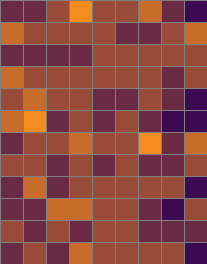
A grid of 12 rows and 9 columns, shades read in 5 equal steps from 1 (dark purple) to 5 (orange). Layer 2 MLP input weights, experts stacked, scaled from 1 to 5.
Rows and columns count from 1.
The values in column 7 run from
2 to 5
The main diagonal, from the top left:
2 3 2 3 2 3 5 2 1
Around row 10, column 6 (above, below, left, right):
3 3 3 2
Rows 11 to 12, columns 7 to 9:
2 2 2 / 3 3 1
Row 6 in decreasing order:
5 4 3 3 2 2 2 1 1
